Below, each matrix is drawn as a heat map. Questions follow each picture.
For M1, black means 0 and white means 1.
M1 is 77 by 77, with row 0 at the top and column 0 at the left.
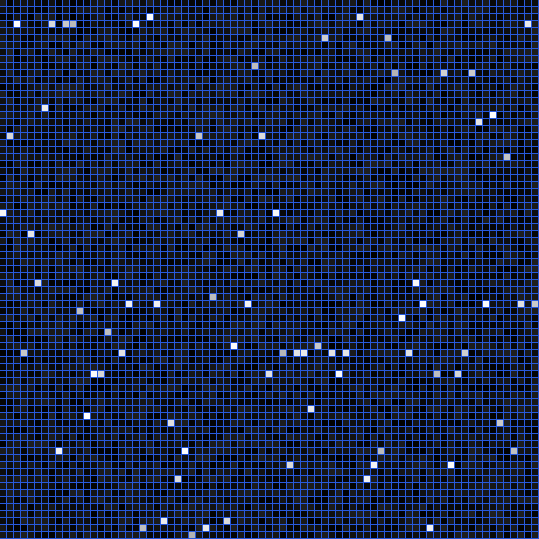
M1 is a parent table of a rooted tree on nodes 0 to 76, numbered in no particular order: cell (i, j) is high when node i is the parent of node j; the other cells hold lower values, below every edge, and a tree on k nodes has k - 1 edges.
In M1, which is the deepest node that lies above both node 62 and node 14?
53
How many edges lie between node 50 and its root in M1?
0
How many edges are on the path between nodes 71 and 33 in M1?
5
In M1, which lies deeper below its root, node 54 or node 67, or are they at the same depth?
the same depth
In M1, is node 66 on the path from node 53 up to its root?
yes
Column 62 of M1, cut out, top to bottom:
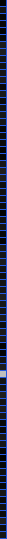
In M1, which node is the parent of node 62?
53
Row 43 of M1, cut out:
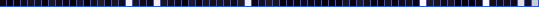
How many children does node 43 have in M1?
7
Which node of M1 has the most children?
50
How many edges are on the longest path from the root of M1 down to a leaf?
3
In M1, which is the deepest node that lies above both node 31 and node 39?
30
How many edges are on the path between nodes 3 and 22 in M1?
3
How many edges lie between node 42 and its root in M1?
1
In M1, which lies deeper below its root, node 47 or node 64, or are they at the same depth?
node 64
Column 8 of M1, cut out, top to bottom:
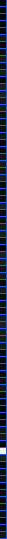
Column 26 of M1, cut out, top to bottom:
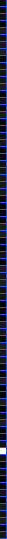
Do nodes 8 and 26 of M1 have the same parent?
yes
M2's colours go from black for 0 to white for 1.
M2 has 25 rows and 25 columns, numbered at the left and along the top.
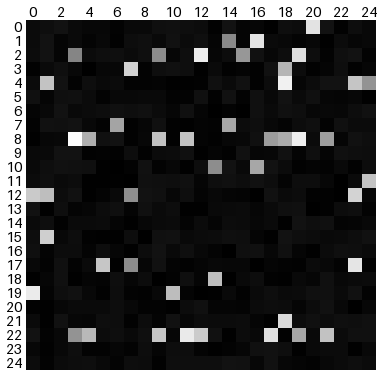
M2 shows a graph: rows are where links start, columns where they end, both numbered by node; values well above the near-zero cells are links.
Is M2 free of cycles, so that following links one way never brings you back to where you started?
yes
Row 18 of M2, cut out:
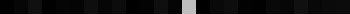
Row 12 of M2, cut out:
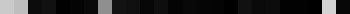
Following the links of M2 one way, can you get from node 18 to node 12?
no
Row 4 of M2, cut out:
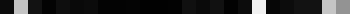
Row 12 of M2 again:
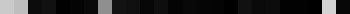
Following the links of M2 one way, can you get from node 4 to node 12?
no
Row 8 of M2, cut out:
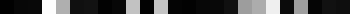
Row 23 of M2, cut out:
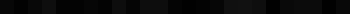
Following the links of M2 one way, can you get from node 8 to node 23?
yes
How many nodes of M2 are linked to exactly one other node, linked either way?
3
